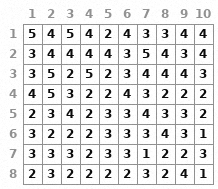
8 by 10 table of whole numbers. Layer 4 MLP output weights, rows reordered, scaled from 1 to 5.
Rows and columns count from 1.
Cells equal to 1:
3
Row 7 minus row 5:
1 0 -1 0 0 0 -3 -1 -1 1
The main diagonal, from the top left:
5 4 2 2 3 3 1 2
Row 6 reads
3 2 2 2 3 3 3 4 3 1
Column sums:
25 29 25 23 21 25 26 24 25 20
